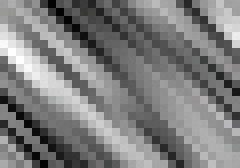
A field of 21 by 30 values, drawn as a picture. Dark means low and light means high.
Average level on the scale: 50%. Grain: diagonal, down to the right. Mirror symmetry: none. Histogram: bell-shaped. Slope: none.
